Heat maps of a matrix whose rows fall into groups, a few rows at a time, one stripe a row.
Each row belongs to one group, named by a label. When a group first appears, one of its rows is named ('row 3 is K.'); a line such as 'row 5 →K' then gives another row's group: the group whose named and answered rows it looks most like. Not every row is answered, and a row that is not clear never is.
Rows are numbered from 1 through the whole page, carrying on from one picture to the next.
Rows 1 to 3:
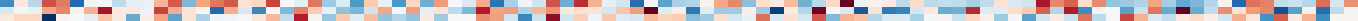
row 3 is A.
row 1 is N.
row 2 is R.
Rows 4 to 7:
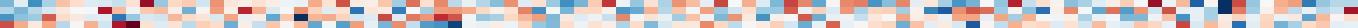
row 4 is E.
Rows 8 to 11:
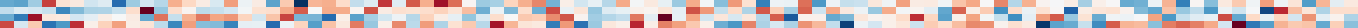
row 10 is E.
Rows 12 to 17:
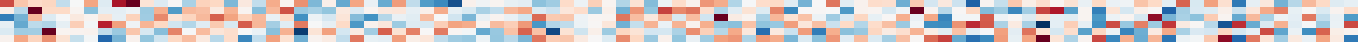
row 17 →N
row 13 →E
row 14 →E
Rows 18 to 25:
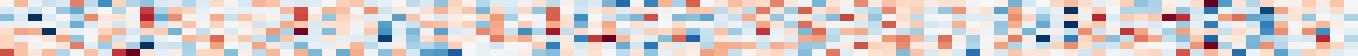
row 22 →A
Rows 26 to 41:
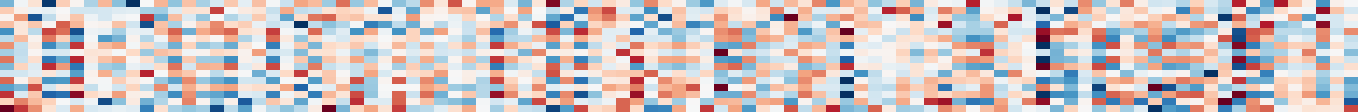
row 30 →N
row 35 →N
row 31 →N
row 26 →A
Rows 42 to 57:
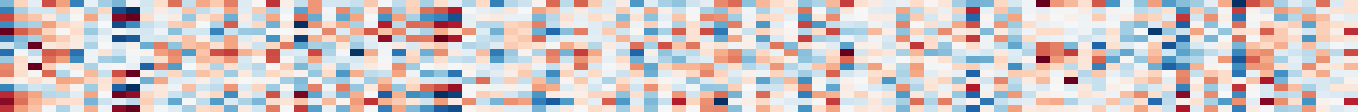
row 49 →N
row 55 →A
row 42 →N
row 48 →E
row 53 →R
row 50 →N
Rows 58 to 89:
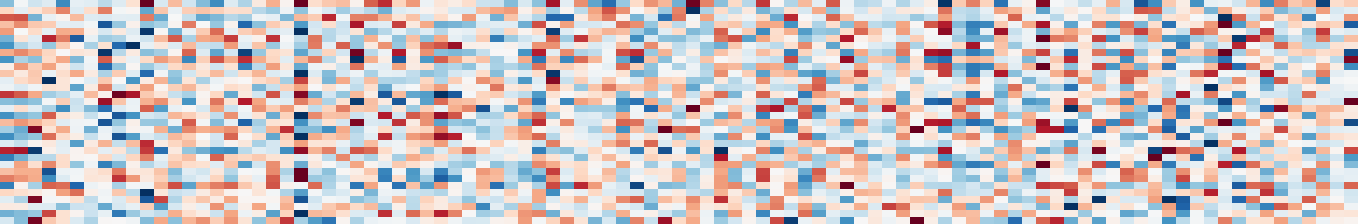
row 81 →N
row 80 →E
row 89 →E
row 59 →R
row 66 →N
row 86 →E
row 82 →A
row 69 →A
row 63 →N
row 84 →N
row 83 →A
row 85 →R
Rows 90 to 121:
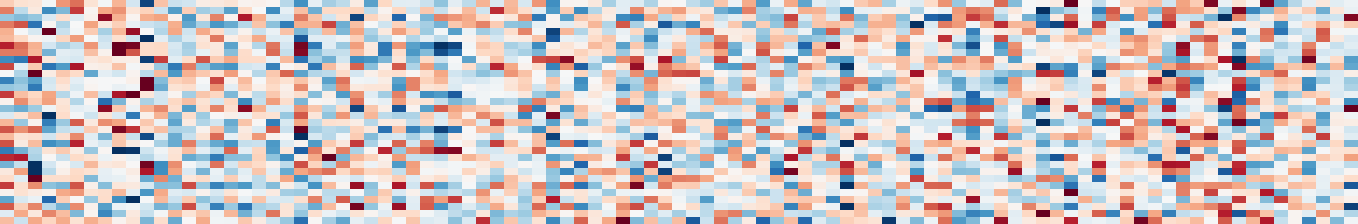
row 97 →A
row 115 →E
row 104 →N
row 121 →R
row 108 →A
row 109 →R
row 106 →A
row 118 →A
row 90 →R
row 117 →R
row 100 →E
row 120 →N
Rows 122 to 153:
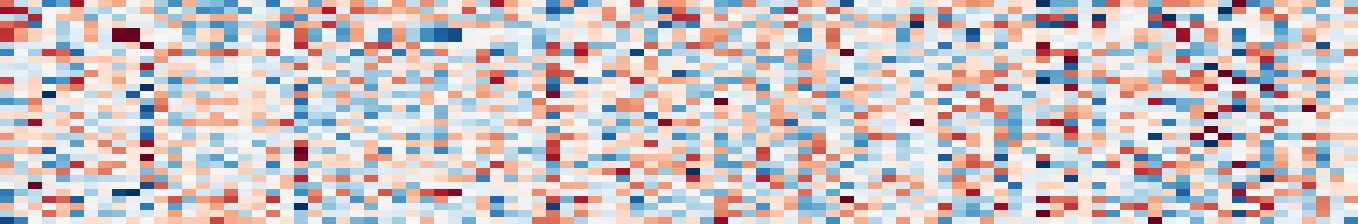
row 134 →R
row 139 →E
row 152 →N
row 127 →A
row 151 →R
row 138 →R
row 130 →R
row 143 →A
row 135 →A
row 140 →R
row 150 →N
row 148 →E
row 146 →R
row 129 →N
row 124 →E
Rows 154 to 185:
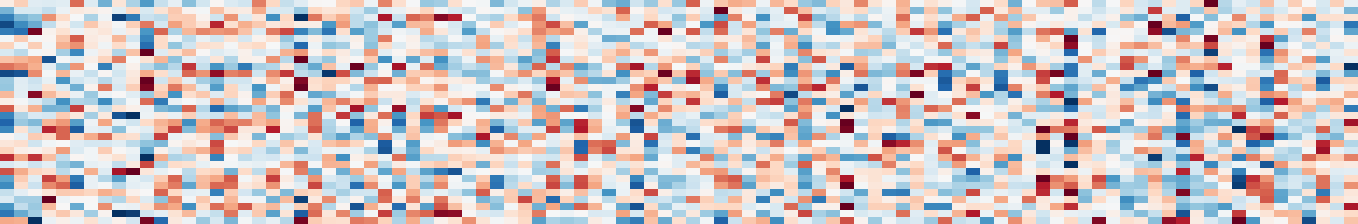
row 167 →E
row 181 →R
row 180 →N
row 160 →R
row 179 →N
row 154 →R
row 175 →R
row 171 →N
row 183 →N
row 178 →A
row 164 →E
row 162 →A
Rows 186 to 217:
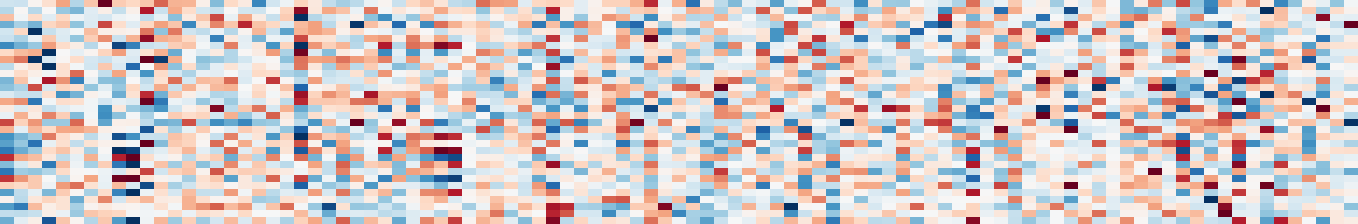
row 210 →E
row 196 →R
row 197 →N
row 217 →A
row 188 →R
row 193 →A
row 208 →A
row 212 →R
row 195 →A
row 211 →A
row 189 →N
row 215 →E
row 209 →A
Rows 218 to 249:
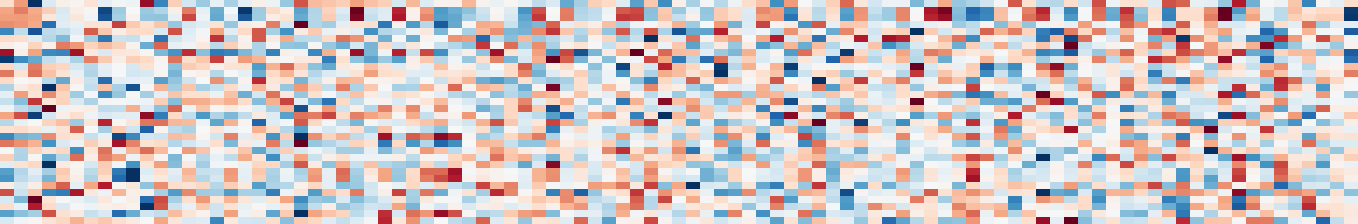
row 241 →A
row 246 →E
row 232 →E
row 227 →E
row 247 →E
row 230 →A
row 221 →A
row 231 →N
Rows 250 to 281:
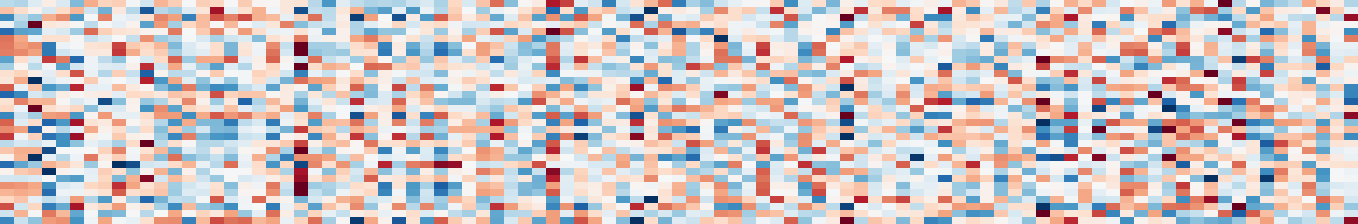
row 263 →E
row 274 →A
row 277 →A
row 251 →R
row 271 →A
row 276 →A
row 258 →N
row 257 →A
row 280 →N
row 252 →N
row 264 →N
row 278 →R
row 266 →N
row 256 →A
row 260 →R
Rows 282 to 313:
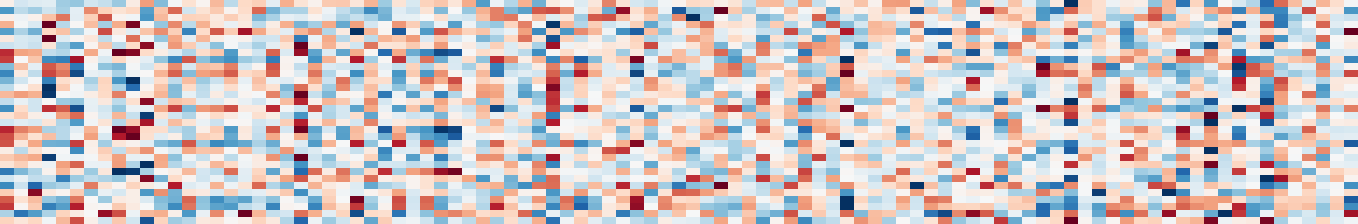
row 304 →A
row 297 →N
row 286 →N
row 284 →R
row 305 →R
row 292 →N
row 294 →A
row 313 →R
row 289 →A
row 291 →N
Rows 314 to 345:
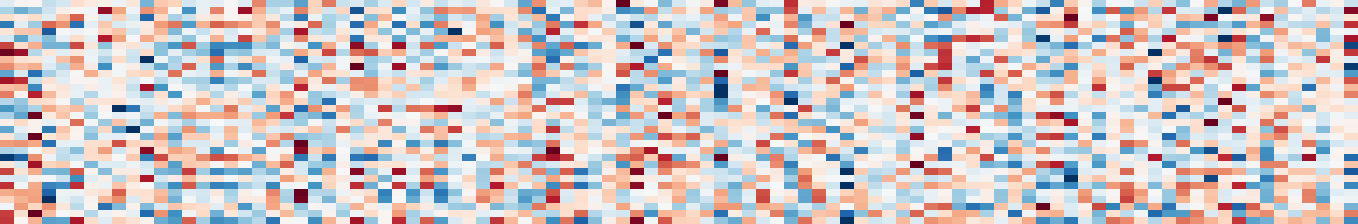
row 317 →N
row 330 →E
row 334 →A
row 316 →R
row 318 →A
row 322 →R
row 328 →E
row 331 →R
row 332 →A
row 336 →E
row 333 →E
